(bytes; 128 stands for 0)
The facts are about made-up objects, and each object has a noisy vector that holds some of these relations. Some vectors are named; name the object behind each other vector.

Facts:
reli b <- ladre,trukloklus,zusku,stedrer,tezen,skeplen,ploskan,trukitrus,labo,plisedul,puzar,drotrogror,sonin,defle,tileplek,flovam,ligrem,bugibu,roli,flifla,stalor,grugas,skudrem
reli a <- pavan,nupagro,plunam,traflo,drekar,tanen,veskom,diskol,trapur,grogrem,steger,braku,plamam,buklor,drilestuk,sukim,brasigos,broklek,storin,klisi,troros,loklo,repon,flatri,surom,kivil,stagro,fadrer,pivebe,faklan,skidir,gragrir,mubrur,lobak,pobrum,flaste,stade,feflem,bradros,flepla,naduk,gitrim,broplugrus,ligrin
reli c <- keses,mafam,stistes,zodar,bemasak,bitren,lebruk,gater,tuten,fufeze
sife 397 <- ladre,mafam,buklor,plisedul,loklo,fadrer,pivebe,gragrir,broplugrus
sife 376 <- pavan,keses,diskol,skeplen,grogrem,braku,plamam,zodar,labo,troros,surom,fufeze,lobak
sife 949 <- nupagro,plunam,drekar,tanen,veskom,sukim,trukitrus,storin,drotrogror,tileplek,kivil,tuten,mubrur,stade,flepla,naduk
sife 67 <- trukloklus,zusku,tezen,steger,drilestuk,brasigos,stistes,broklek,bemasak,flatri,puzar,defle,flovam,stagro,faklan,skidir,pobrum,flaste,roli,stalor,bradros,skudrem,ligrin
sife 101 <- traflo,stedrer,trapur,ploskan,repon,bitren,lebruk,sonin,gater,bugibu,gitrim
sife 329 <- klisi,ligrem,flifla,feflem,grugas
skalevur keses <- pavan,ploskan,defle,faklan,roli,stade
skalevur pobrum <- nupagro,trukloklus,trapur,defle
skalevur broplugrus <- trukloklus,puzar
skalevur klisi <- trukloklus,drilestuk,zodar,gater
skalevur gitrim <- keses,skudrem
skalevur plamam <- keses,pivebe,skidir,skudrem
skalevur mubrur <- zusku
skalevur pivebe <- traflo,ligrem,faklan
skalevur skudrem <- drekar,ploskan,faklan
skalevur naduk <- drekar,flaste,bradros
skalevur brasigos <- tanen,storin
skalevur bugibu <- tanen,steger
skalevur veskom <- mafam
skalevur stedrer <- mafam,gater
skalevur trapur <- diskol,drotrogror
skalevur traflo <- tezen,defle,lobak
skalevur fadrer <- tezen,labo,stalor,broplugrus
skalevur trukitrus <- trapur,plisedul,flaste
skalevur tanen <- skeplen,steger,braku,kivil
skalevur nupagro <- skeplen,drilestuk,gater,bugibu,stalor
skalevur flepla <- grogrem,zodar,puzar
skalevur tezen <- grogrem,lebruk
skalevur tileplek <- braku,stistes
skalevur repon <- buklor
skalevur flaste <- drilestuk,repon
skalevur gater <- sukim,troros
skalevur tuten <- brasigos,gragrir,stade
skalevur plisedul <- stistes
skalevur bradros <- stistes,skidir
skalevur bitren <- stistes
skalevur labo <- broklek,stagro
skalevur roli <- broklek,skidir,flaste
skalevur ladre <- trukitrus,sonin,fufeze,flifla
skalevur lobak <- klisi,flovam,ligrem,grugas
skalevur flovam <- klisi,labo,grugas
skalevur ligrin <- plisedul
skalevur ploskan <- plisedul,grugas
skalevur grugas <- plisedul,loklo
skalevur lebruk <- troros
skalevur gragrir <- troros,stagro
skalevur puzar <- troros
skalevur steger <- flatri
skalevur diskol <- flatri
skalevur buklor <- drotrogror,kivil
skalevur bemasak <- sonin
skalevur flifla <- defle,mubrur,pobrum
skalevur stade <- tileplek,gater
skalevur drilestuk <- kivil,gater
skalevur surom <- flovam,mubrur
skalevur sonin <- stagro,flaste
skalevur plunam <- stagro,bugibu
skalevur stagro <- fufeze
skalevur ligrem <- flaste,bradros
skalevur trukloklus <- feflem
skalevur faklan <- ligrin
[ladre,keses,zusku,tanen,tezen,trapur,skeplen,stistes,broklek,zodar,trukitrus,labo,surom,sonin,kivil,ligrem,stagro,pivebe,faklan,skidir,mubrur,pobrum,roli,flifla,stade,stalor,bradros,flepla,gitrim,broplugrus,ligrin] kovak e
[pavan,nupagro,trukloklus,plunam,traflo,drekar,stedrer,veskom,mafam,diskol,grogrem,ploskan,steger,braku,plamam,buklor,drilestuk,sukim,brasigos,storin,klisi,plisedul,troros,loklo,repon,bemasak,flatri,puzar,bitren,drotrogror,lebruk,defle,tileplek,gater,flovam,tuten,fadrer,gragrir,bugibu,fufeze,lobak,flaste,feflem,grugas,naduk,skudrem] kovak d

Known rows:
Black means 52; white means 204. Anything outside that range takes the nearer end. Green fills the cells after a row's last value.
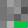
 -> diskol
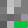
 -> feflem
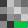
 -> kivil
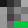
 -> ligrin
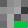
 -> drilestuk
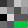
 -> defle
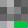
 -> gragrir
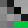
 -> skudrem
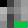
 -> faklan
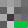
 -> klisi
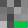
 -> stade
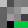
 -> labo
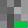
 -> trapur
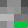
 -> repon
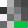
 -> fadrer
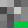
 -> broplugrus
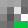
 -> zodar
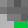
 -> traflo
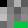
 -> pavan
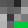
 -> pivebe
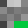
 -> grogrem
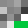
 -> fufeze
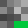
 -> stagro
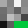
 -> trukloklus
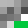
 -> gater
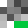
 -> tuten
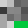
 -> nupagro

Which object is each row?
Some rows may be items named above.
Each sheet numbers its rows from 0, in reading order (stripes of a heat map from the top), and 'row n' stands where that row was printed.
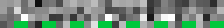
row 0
zodar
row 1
roli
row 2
flatri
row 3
mafam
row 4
brasigos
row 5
keses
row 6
gitrim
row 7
pivebe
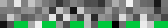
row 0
trukloklus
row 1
lebruk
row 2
plisedul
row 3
pivebe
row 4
trukloklus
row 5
naduk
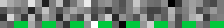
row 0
bugibu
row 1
flepla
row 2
tezen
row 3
bemasak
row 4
zusku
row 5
lobak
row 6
faklan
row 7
surom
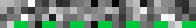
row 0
gater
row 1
ladre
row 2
bradros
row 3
roli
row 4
skidir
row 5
stistes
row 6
plamam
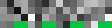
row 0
skudrem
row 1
gitrim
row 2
flifla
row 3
gater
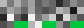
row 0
puzar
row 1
bitren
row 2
plisedul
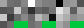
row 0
pobrum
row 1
stedrer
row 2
drekar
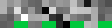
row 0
zodar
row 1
ploskan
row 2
skeplen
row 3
loklo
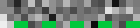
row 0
naduk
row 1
flovam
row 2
buklor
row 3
trukitrus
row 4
broklek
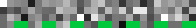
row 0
stedrer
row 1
flaste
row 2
mafam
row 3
drotrogror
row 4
ligrem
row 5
stistes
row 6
tileplek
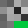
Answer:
grugas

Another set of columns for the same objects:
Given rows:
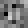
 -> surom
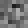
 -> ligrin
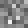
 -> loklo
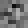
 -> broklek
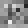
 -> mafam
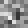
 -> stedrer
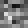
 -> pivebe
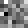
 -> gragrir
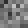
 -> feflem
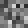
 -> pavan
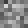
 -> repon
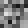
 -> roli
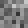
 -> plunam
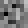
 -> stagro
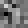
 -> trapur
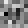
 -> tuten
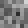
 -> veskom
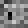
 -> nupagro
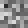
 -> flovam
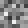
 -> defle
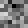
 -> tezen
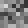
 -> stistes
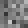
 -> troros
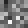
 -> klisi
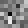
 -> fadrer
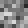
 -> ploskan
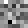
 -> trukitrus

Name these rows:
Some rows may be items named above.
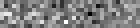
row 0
grugas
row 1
ploskan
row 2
klisi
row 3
stagro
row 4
flaste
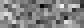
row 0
plisedul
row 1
skidir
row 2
gater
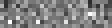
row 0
lobak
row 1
loklo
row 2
loklo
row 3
ligrem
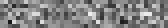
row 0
flifla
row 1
drotrogror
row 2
flatri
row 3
skudrem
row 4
kivil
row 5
grugas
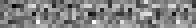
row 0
skidir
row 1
bitren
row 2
bradros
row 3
lebruk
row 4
bemasak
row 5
tileplek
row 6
bitren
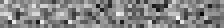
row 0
stedrer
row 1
bugibu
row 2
puzar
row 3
zodar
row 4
skeplen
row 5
keses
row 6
stedrer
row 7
gitrim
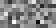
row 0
trukloklus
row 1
flifla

